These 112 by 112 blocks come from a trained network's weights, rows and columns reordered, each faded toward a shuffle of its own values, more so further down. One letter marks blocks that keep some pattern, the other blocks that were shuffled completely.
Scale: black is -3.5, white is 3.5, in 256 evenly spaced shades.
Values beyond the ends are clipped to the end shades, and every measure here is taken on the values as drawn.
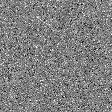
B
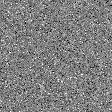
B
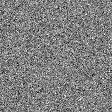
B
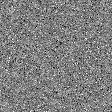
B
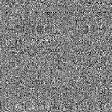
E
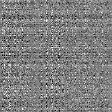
E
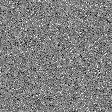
B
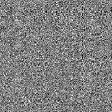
E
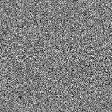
E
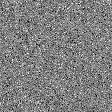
B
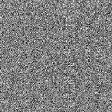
E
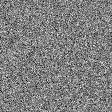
B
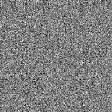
E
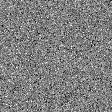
B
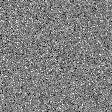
B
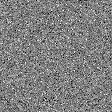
B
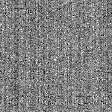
E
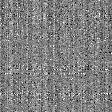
E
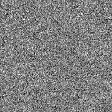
E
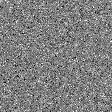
B
